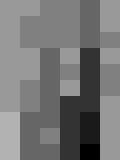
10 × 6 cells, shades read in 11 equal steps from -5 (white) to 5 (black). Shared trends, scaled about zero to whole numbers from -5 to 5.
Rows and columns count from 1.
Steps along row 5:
same up down up down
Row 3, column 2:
0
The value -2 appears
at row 8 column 1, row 9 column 1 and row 10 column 1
